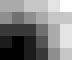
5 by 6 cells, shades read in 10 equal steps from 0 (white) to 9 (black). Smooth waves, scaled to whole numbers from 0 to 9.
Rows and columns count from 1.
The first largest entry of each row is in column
1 2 1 2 1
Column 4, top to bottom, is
2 3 5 6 7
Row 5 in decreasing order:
9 9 8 7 4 2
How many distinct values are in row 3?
4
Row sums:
11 20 30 35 39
